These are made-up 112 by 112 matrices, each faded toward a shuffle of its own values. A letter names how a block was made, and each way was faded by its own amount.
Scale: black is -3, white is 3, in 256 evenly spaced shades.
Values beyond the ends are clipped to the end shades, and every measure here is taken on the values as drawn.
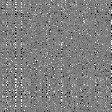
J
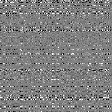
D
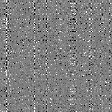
J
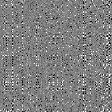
J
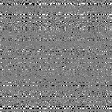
D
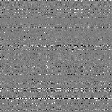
D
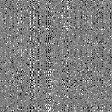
J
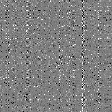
J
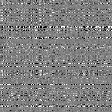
D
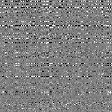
D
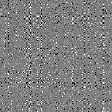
J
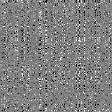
J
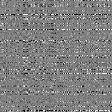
D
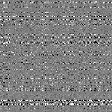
D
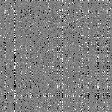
J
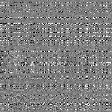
D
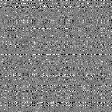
D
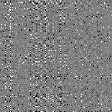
J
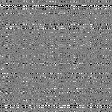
D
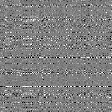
D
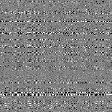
D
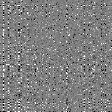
J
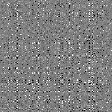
J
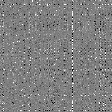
J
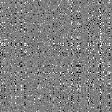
J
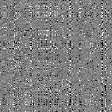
J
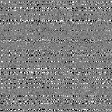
D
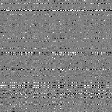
D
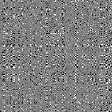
J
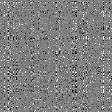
J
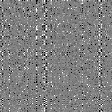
J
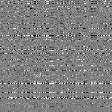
D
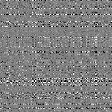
D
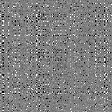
J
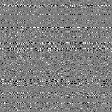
D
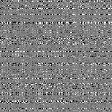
D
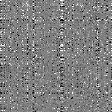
J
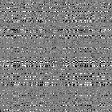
D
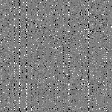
J
